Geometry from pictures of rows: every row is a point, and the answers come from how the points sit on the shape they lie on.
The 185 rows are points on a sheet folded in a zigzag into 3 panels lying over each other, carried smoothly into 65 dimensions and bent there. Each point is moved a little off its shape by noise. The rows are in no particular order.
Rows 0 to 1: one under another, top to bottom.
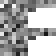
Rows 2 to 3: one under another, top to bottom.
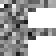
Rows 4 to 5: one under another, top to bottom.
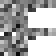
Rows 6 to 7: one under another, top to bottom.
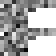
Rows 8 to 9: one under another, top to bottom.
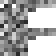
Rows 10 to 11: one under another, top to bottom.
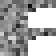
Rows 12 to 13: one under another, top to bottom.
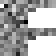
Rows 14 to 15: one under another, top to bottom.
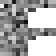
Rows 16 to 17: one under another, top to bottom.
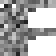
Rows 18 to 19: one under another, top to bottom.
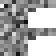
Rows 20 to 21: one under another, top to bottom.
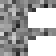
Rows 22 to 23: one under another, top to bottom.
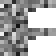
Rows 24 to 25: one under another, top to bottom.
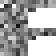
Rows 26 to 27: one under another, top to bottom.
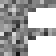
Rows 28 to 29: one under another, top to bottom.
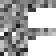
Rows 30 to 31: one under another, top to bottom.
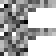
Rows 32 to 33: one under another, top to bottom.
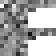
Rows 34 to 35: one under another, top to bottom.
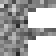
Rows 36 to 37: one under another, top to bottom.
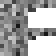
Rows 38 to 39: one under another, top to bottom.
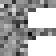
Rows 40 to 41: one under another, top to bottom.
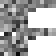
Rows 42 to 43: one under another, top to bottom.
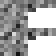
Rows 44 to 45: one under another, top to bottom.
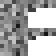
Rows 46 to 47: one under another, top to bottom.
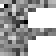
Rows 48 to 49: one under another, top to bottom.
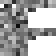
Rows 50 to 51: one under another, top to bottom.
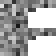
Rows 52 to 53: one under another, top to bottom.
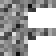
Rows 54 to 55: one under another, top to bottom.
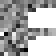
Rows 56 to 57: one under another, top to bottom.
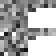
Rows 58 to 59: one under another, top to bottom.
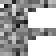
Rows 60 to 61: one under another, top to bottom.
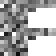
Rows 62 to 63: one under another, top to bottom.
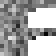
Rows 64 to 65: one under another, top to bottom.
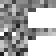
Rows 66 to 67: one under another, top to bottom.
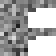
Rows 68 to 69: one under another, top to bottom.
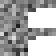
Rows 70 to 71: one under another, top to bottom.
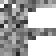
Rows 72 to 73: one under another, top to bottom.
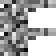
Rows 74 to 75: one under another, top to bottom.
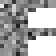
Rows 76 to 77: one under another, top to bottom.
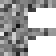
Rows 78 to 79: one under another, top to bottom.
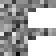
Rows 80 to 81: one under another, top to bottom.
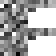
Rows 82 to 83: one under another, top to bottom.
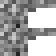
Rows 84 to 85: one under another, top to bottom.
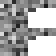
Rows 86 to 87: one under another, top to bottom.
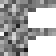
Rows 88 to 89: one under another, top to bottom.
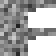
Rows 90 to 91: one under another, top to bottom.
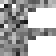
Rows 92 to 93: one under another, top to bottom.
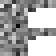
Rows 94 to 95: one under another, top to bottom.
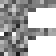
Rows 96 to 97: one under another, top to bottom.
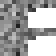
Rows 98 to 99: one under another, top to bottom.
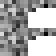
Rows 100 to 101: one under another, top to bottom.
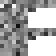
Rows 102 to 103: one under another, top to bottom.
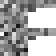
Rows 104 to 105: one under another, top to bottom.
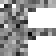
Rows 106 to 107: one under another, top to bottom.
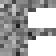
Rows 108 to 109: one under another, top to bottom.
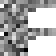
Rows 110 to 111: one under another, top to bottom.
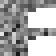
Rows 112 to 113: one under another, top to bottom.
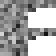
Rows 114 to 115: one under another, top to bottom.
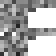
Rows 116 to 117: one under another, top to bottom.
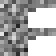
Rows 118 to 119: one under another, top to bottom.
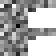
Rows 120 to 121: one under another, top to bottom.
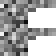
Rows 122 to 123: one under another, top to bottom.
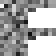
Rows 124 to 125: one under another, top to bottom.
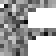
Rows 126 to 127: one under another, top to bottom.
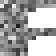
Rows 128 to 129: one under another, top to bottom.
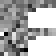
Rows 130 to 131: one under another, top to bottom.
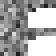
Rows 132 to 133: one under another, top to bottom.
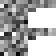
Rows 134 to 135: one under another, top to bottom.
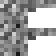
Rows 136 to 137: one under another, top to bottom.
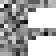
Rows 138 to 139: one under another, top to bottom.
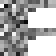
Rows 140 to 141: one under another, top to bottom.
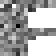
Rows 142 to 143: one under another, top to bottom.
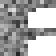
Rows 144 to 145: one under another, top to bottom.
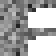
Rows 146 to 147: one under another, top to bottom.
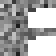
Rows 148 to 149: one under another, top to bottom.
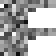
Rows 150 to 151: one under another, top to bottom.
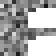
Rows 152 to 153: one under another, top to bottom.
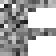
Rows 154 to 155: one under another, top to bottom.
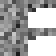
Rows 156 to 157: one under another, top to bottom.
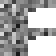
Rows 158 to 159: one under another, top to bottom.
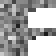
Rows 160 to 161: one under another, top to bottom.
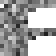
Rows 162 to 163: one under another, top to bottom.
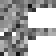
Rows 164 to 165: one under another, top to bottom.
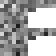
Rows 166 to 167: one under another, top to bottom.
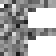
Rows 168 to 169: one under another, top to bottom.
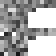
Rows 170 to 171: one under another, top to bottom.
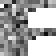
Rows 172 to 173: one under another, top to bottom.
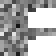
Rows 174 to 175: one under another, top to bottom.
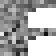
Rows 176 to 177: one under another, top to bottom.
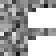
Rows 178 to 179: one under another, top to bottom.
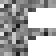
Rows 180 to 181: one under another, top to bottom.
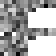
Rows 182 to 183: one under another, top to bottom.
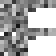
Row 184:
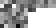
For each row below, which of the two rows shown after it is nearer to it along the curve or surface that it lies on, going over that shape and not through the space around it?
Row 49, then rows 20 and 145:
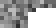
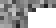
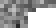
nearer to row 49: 20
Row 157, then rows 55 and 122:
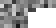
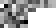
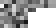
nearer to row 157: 122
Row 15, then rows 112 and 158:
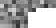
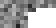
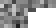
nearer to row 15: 158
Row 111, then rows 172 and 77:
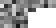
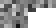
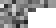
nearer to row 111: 172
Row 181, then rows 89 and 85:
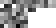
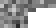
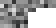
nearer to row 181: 85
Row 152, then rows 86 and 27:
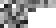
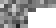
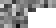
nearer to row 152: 86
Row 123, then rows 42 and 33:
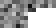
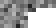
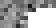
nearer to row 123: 33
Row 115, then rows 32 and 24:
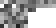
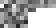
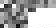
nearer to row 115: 32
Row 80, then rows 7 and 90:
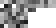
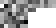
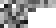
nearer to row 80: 90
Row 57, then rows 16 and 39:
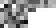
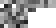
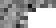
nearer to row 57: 16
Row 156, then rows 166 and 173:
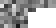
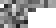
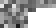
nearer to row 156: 166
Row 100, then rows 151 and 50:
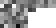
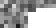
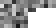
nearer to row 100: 151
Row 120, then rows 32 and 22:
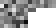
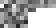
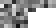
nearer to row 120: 32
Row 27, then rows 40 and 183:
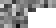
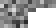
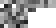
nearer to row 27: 183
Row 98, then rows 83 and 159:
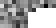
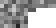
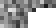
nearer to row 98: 159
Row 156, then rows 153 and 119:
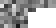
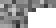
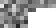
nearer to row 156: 153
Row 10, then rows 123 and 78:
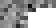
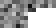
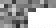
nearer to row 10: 123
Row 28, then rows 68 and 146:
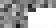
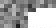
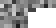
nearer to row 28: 146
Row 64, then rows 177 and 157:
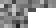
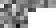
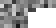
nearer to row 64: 177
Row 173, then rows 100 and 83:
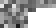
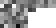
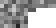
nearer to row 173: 83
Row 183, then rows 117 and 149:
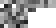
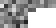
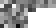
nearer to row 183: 149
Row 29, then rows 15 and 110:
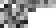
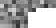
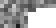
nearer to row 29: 110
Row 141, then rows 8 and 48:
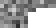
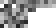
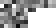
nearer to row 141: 8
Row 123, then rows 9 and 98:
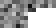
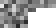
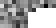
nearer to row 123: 98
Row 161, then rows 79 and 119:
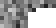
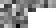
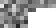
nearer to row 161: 79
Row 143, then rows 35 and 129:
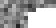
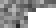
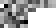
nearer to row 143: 35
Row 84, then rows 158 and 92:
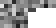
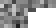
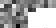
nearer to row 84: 92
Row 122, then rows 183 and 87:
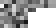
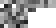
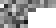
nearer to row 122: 183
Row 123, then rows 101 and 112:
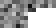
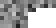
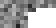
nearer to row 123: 101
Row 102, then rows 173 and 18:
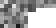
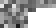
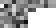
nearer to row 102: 173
